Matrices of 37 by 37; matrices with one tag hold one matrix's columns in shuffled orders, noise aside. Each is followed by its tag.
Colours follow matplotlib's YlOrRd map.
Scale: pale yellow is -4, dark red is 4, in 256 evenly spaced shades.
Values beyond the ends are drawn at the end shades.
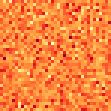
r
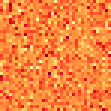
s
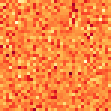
s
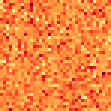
s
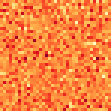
r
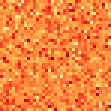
r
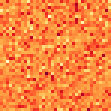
s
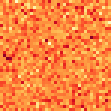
r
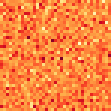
r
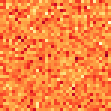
r
